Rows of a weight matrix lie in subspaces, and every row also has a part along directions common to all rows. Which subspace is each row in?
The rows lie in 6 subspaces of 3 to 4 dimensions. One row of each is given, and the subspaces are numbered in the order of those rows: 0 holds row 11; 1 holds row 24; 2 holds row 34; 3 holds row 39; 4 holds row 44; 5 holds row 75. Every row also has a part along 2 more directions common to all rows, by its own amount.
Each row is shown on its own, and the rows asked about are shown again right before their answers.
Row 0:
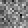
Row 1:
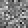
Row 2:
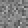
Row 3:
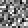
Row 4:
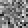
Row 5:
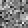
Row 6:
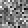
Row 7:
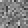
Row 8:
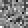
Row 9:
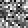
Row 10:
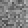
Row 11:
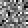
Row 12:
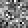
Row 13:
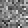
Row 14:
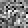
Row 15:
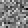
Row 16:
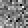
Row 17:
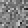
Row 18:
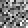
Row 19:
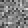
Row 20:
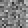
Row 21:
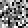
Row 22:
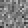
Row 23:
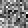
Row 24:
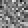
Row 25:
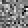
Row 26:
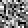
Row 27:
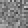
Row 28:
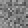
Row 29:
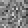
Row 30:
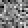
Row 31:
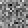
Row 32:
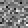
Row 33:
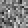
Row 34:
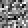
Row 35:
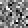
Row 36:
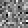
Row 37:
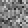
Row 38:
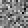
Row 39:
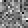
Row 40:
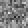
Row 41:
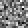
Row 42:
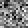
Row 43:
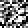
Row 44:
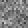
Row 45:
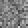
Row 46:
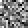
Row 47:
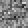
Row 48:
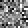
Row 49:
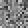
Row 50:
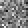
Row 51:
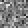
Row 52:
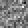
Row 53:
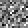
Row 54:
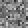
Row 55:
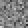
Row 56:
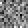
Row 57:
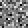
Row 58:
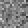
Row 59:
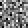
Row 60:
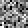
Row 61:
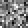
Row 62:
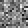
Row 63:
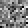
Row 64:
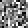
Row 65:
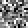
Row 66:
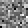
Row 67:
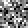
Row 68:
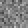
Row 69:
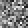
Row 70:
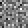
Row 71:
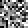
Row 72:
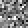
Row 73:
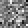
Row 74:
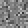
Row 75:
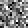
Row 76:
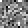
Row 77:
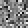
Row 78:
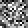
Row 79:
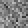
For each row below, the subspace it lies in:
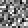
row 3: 4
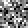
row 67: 3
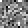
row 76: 1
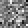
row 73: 2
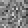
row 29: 3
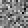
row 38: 3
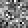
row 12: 0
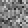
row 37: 4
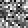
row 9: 0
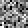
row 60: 4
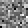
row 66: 2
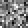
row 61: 2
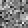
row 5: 3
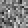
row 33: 5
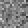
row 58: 2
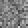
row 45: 2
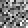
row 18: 0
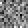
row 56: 5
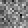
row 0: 5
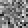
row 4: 1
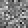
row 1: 0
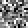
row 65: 3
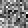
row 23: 1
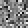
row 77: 0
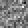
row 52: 2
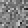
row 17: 0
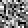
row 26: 1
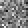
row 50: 3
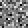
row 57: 5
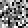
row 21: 1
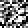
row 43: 2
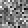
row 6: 3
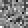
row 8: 3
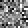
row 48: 3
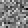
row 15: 4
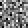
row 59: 5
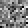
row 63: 4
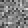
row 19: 4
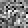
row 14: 1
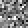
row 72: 2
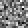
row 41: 1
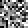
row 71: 1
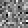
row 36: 0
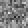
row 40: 2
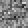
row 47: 2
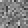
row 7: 1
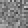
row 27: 0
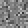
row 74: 0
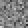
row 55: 4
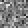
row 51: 2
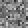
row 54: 0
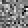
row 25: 3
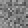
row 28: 5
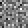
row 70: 5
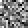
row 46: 1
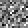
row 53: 4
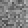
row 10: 3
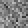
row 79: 5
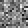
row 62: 3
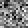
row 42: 3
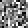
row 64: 1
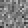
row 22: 4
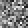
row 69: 0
